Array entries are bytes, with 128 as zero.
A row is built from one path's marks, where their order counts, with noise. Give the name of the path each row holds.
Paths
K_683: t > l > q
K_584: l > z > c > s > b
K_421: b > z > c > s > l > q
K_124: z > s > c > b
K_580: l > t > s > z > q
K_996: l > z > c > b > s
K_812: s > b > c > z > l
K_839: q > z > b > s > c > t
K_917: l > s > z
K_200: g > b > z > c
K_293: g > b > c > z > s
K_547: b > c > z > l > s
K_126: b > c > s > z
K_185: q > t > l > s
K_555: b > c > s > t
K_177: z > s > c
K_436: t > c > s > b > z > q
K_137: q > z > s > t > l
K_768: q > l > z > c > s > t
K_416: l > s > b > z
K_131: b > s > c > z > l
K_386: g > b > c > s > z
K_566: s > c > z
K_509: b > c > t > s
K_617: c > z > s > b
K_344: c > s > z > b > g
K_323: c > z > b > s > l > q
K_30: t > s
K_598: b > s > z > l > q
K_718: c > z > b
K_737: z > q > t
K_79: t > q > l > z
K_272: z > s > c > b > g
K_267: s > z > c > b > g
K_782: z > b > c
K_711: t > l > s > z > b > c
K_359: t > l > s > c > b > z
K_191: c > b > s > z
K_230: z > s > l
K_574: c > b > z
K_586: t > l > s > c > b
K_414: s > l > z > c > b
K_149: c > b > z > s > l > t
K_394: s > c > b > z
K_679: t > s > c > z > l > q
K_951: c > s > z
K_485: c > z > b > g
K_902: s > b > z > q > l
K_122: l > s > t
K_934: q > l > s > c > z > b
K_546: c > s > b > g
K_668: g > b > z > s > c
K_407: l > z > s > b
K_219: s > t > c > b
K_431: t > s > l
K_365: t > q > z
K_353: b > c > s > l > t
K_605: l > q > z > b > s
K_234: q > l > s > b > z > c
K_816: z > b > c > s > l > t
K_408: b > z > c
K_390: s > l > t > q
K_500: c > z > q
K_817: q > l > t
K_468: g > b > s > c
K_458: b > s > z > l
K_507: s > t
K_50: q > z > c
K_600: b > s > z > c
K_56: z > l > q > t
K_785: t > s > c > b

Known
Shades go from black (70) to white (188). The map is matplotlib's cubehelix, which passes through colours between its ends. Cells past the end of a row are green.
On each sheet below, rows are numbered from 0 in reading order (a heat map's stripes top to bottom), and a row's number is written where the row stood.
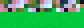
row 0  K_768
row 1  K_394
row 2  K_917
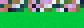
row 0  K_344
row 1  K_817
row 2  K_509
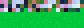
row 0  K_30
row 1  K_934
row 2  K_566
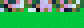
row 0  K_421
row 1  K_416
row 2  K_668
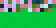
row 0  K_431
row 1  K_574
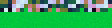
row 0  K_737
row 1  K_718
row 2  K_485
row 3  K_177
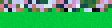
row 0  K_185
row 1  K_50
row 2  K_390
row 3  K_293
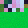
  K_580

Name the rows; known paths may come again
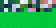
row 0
K_782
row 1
K_267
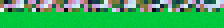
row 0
K_566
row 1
K_839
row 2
K_768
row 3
K_500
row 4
K_394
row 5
K_718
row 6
K_574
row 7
K_50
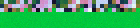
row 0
K_131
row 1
K_580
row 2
K_293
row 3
K_30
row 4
K_421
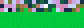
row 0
K_431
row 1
K_200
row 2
K_191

